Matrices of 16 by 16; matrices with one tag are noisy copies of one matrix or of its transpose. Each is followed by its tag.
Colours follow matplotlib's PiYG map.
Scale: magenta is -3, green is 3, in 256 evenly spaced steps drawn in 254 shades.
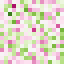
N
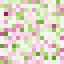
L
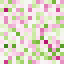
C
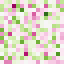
L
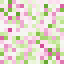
C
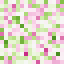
L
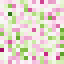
N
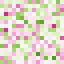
L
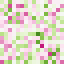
C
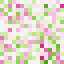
C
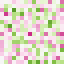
N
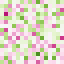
L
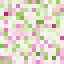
L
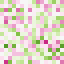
C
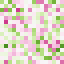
C
